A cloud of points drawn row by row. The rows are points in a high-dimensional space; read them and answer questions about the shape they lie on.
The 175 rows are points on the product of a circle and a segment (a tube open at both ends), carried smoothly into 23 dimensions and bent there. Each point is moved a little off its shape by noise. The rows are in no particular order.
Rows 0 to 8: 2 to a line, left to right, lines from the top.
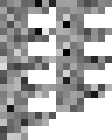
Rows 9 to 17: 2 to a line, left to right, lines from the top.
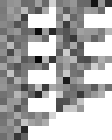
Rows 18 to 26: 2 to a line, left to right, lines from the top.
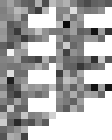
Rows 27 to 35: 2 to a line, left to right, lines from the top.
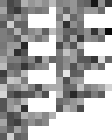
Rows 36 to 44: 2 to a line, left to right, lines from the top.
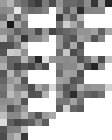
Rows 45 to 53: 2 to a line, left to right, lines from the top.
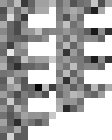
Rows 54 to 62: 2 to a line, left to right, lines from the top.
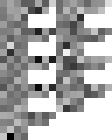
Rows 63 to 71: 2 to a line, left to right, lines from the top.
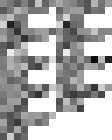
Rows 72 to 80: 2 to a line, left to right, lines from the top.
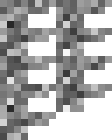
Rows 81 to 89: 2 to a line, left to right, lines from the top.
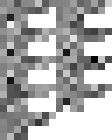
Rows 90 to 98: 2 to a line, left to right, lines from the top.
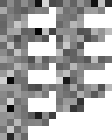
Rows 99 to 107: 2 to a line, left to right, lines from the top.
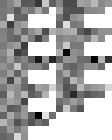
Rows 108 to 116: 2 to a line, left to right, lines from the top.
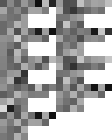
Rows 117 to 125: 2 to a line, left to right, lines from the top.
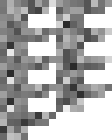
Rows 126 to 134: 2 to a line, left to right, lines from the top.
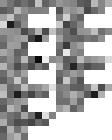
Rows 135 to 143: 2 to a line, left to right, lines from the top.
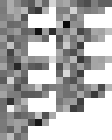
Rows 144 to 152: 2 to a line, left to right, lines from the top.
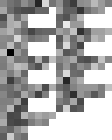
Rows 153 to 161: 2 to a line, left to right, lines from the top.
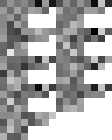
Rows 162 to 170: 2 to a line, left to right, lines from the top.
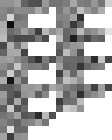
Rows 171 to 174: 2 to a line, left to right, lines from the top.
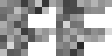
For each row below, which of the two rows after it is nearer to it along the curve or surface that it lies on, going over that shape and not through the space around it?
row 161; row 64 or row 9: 64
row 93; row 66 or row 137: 137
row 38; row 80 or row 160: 80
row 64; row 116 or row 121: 116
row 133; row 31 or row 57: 57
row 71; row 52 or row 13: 52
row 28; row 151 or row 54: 54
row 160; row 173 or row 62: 62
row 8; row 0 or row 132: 132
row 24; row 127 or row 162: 127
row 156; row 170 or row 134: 170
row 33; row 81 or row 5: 81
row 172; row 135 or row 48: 135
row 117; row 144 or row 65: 65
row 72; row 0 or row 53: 0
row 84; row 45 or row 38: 45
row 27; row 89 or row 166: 89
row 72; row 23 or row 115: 115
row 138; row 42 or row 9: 42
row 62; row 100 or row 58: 58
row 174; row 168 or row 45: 45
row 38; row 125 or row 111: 125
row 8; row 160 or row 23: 23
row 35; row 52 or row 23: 23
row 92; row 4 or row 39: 4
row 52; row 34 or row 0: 0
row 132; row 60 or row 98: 60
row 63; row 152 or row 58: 58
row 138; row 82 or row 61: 61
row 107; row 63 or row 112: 63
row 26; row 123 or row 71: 71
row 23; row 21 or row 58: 58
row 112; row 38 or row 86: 38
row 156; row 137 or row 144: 137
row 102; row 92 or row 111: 92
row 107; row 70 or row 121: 70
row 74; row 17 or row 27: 27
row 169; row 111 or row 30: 30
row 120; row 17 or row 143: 17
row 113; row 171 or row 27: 27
